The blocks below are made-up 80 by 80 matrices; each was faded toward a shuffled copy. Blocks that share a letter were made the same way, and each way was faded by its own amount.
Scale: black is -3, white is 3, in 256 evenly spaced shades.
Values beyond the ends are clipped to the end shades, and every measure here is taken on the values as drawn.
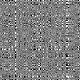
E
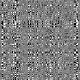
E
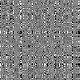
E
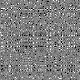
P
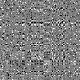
P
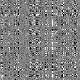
E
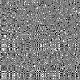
P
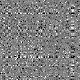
P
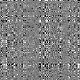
E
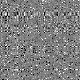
P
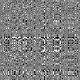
E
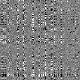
E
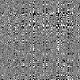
E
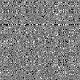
P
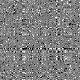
P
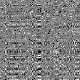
P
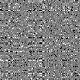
P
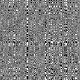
E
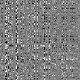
E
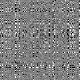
E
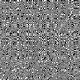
P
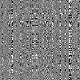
E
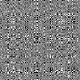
E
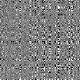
E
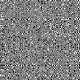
P
